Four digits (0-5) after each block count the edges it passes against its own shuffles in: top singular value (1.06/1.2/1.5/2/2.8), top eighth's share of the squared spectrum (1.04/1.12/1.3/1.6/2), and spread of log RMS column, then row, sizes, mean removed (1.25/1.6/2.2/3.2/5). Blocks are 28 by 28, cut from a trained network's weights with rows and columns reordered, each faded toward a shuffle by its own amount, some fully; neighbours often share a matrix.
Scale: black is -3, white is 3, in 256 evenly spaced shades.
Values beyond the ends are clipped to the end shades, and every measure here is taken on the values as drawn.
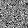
0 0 0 0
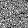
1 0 0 0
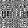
3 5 3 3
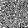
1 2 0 0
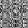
4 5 3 0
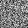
0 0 0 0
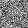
0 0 0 0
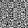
3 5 2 0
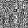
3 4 2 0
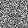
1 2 0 0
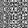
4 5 3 1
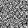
3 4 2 0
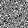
2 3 0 1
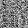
2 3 1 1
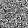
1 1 0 0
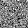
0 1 0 0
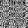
3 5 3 0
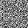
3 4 2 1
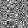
3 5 2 1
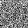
1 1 0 0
